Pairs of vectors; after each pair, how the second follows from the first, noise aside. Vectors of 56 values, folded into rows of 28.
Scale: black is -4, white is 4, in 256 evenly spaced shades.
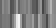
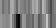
negated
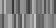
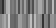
wrapped around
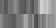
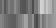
copied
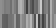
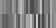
copied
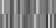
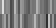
copied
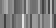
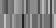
negated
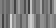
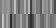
negated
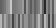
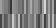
negated
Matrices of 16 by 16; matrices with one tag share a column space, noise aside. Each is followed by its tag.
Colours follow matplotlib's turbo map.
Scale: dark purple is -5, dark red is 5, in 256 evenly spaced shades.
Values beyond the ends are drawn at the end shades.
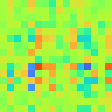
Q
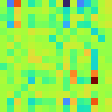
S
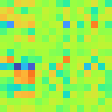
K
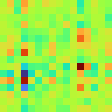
Q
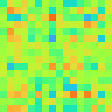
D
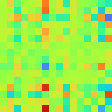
D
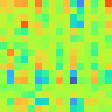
S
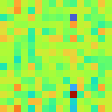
D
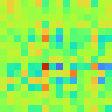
Q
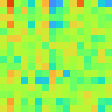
S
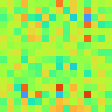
D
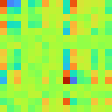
S
